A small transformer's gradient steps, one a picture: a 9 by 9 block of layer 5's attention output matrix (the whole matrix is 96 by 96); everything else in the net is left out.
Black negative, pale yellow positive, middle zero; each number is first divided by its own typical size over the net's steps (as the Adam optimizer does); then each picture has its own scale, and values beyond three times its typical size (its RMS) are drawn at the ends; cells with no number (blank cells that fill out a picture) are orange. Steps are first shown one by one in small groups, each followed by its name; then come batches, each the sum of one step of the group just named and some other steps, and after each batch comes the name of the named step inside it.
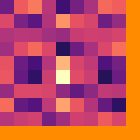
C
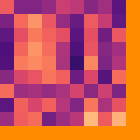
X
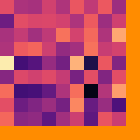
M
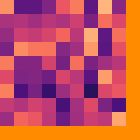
M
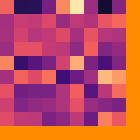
M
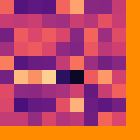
M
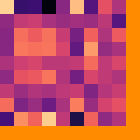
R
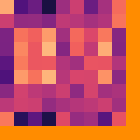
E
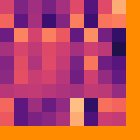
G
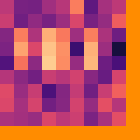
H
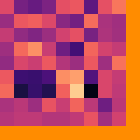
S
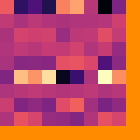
E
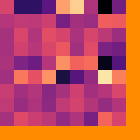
H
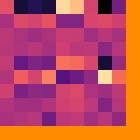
S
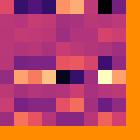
S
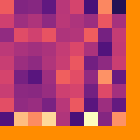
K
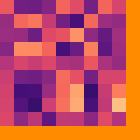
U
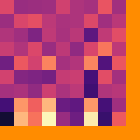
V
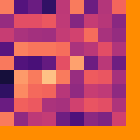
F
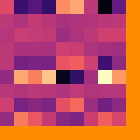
K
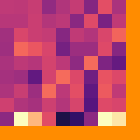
U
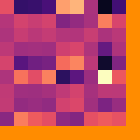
K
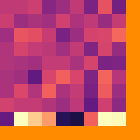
K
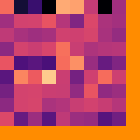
F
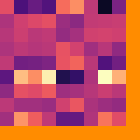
F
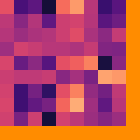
U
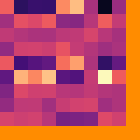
F
